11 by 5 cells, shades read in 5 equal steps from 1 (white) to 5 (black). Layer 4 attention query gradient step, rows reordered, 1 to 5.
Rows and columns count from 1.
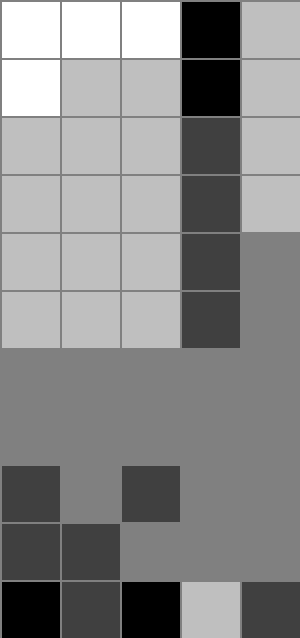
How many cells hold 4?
10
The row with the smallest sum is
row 1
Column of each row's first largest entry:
4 4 4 4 4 4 1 1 1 1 1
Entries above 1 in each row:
2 4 5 5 5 5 5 5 5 5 5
